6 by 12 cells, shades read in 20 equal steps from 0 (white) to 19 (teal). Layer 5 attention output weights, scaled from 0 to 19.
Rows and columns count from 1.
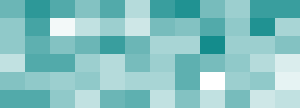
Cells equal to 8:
8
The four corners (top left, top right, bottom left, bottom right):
12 16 14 5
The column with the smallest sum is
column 12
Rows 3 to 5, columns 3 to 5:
10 12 16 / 14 8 6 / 8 9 6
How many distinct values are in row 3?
8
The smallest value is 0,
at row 5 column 9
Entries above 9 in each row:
10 5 7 5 2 6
